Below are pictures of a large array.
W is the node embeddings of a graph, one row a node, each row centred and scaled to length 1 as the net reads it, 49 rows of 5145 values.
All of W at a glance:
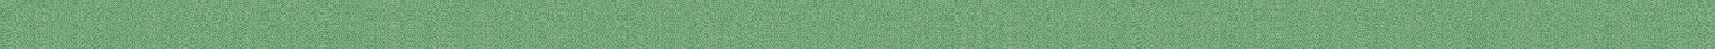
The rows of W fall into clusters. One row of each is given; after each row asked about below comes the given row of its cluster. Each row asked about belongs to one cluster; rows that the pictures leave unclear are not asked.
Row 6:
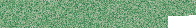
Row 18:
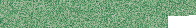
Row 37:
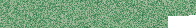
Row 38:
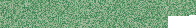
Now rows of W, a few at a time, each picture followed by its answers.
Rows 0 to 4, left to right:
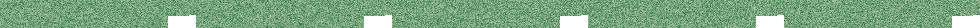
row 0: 6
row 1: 37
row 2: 6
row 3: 38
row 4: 6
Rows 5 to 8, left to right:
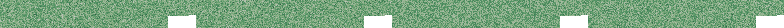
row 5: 37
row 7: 37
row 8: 18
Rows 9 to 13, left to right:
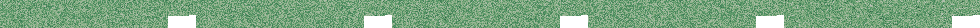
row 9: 38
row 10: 18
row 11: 18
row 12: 37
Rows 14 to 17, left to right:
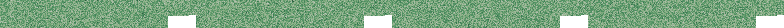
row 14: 37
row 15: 18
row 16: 18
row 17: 38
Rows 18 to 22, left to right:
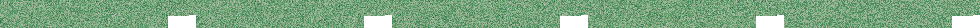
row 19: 18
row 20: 18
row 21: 38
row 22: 6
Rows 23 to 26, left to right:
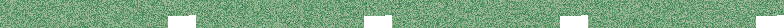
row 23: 37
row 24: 38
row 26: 6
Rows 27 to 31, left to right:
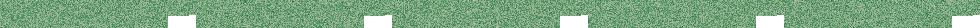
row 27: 38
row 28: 18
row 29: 38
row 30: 18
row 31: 37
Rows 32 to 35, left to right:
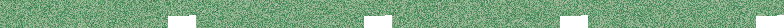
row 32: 38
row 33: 6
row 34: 37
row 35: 18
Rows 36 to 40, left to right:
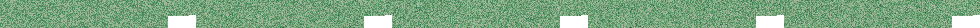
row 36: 37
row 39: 38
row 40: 37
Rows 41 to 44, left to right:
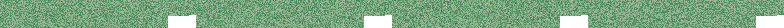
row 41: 18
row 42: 38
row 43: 38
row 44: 6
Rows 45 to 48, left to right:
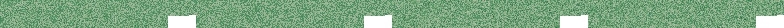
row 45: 18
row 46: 18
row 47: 38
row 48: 38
